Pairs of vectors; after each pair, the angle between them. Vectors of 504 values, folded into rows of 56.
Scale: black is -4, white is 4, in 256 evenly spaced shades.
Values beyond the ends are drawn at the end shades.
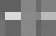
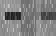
nearly opposite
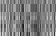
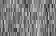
partly opposed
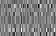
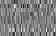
nearly parallel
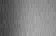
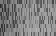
partly aligned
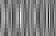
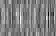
nearly parallel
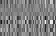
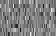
orthogonal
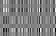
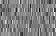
partly opposed
